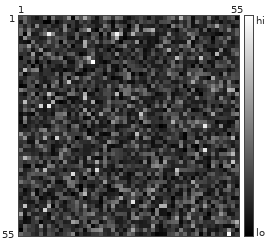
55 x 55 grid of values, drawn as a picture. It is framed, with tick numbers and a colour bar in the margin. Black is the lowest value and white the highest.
Overall the values sit about 20% of the way up the scale. No row or column stands out. The halves do not mirror each other. No regular stripes run through it. There is no overall slope. The texture is fine-grained noise. The values are skewed, with a long tail toward high values.
